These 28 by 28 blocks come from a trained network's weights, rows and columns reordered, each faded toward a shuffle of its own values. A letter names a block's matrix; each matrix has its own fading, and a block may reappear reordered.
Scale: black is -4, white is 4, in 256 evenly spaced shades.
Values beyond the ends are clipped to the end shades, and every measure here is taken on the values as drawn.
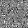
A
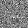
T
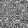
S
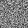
T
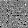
A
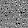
A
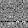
S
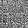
S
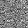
S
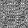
S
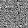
A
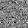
S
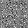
A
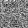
S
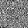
S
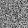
T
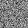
T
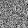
T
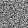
T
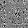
A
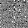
A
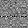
S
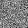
T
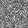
T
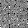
A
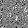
A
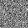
T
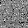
A
